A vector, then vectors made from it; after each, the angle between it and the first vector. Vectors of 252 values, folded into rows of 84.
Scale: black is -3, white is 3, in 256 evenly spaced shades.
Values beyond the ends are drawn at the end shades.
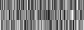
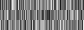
partly aligned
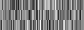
orthogonal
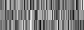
partly opposed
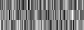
nearly parallel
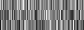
nearly opposite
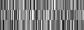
partly opposed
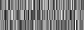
orthogonal
